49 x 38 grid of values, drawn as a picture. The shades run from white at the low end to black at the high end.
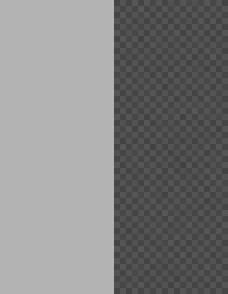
It is made of 1 by 2 panels. Panel 1,1: low, flat. Panel 1,2: high, checkered, faint in contrast.
